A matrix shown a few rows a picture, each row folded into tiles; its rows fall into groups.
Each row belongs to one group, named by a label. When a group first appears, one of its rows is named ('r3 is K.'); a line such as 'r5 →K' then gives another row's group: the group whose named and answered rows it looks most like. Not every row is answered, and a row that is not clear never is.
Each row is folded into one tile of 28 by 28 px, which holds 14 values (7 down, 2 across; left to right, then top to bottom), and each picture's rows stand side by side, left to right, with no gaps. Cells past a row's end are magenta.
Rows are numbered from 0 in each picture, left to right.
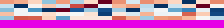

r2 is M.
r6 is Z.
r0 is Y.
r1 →Z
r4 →Z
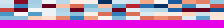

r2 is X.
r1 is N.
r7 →M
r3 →Z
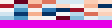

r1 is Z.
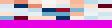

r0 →Y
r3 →N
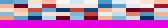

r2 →X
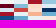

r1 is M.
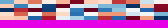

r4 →Y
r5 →X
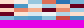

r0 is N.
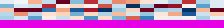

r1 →M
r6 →Z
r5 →M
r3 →M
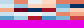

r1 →X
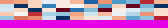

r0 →Y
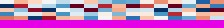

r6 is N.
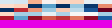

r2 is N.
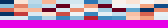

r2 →N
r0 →M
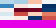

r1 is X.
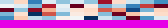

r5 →N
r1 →M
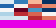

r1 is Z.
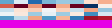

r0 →N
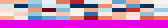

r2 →Y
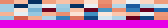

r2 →Y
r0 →Y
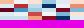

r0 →M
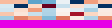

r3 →Y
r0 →Y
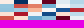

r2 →X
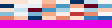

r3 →N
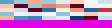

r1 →M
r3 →X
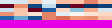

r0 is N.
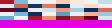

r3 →X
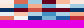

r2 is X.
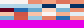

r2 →Y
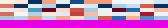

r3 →Y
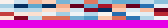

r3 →M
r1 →Y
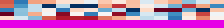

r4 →Z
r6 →M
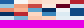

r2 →Z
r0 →M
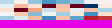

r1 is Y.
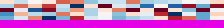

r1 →X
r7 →M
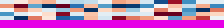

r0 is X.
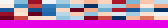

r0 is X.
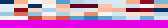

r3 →N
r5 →M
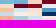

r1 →Z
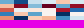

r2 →M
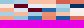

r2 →Y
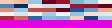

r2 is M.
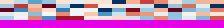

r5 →Y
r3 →Z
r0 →M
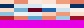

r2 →Y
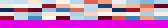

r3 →Y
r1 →M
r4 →X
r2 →X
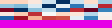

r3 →M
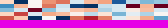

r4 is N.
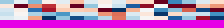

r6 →N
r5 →Z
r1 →X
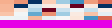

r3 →Y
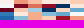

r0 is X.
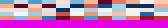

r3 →Y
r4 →Y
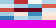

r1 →M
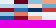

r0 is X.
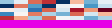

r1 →Y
